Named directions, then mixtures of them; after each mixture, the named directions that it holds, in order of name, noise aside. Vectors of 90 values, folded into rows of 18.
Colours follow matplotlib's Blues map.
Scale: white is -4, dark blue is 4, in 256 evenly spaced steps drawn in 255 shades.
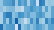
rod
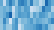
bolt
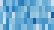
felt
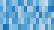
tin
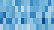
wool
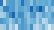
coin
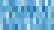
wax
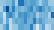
coin, felt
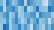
tin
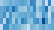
felt, wax, wool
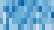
coin, felt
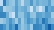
coin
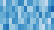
tin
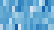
bolt, rod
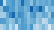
coin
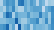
felt, rod, tin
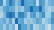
coin, rod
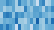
rod, tin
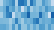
bolt, felt, rod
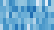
wax
